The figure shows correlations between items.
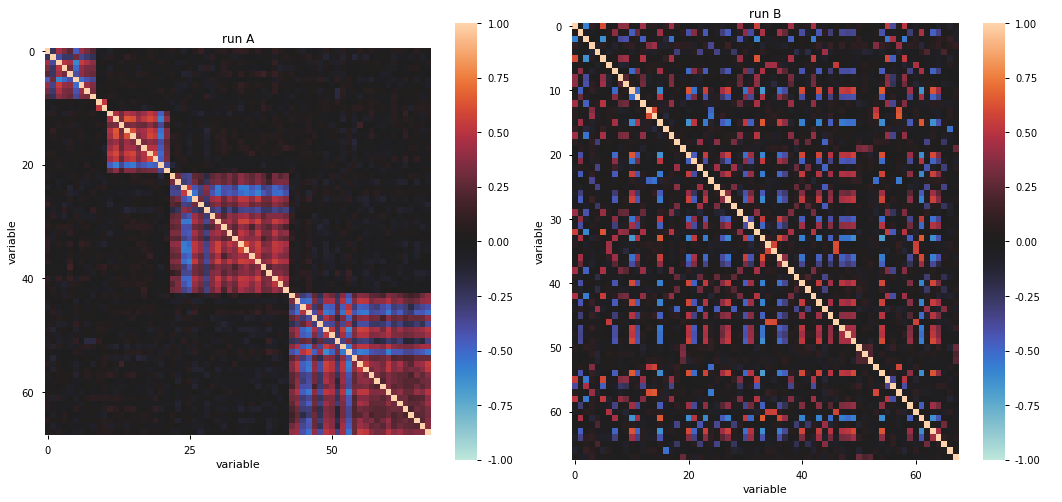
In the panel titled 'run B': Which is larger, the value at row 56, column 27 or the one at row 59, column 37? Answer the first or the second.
the first
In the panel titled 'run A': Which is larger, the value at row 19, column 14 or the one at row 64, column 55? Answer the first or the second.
the first
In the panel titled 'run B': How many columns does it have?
68
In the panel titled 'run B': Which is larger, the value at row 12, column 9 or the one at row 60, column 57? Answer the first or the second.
the first
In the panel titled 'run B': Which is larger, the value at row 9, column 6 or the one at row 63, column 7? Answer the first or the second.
the first
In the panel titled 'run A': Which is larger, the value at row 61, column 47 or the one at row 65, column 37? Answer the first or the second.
the first
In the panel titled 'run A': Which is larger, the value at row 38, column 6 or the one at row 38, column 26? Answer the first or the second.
the second
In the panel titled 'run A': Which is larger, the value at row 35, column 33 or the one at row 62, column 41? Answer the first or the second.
the first
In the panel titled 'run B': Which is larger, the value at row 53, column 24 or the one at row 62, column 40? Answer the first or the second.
the second
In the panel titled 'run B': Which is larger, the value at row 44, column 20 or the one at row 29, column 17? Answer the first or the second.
the second
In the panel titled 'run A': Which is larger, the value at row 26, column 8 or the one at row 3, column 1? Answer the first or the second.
the first
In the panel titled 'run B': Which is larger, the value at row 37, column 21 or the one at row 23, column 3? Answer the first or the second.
the first
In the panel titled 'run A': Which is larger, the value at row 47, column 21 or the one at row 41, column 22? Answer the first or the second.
the second
